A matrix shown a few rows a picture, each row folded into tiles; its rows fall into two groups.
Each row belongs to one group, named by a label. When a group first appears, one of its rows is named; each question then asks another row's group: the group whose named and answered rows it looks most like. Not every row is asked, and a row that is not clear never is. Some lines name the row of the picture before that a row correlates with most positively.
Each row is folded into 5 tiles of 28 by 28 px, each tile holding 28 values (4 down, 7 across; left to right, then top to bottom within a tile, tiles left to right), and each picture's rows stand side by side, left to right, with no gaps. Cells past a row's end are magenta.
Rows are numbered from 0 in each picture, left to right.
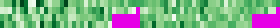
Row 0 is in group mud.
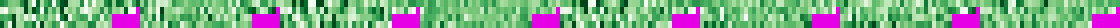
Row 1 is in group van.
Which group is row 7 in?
mud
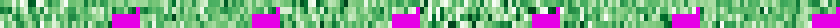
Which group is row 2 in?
mud
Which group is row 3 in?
van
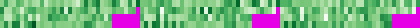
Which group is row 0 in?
van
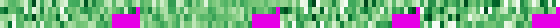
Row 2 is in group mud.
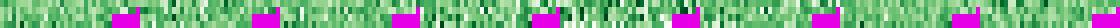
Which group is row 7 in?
mud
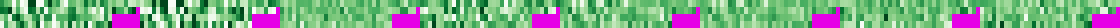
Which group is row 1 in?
mud
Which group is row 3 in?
mud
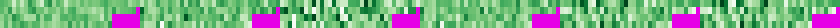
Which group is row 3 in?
van
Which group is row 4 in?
mud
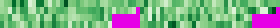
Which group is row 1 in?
van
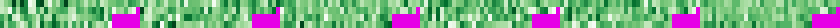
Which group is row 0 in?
mud
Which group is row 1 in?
van
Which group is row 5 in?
van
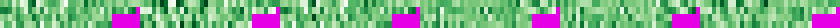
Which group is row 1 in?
mud
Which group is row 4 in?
van
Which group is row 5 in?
mud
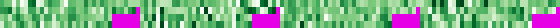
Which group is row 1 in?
van
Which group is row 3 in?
mud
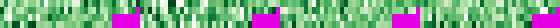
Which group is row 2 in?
mud
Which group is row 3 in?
van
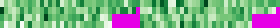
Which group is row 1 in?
mud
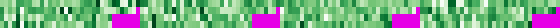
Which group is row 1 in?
mud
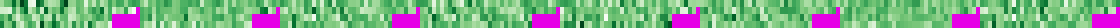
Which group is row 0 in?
mud
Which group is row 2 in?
mud
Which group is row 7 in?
mud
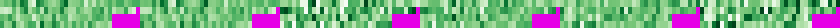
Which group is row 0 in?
mud
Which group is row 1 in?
mud
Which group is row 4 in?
van
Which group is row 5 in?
van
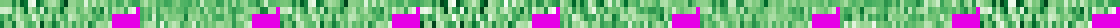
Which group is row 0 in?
mud
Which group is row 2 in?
mud
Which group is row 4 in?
mud
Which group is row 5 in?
mud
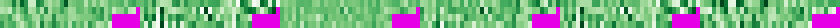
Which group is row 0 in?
mud
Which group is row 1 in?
van
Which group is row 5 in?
mud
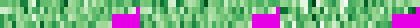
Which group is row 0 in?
mud
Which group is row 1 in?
mud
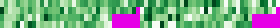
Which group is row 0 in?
van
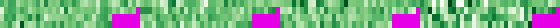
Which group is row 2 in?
mud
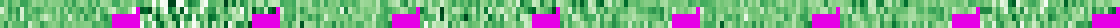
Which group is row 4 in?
mud
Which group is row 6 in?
mud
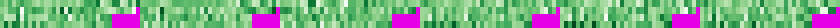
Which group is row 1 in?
van
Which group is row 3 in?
van
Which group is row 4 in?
van
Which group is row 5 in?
van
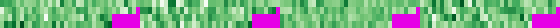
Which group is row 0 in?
van
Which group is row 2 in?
mud
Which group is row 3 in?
mud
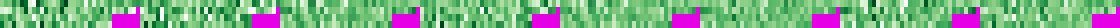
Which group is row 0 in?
mud
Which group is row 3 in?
van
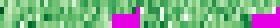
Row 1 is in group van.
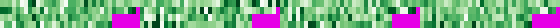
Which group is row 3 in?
van
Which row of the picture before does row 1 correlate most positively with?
0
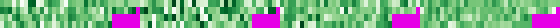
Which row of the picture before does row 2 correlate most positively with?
3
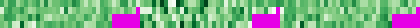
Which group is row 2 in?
van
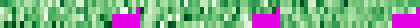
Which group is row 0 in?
van
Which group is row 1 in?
van
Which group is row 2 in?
mud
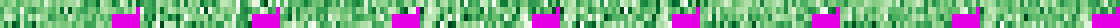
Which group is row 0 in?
van
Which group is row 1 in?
van
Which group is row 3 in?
van
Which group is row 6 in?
van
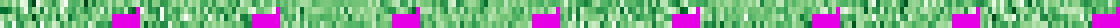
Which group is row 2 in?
van
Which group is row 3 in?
mud
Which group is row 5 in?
van
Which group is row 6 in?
mud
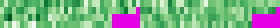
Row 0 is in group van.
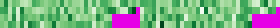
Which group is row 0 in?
van
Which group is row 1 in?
van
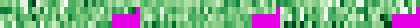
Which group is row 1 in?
van
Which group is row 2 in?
van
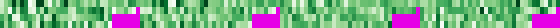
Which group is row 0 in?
mud
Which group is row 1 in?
mud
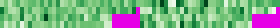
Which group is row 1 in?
mud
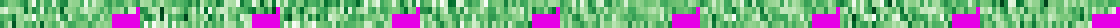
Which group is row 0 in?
mud
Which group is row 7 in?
mud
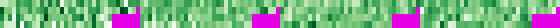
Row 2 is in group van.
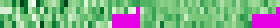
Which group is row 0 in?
mud
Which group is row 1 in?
van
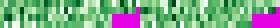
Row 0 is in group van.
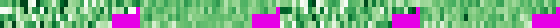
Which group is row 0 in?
mud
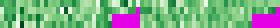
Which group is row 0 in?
van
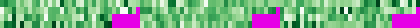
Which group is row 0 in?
van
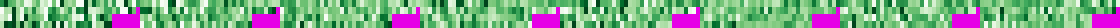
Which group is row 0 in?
van
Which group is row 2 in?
van
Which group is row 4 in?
mud
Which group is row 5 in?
van
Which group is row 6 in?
mud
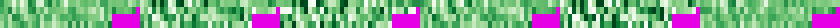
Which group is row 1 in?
mud
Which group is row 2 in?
mud
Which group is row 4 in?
mud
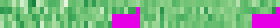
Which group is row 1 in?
van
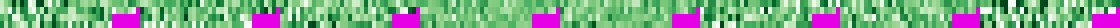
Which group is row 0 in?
mud
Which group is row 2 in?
van
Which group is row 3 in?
mud
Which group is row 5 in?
van
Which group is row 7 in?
mud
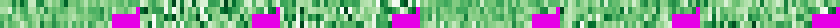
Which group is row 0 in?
mud
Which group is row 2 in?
van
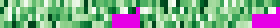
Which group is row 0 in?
van
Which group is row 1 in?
mud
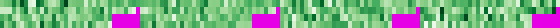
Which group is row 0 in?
mud
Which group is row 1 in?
mud
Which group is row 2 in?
mud
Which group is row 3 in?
van
